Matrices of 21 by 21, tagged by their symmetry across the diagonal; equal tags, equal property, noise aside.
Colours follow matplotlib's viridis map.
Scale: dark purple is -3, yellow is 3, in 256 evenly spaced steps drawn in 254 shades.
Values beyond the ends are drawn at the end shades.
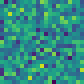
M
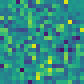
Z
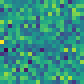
M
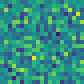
Z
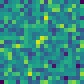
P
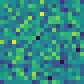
P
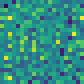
M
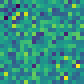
P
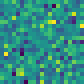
Z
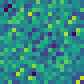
P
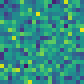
P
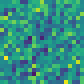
M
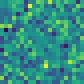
Z
